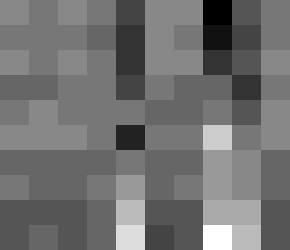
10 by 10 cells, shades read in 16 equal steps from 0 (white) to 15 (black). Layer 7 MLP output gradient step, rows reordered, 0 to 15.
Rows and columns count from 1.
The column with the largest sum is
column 5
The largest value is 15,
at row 1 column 8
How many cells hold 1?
0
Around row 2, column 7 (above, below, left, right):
7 7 7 14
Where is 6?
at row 7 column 8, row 8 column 5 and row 8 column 8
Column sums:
83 84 83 84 87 85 85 78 84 83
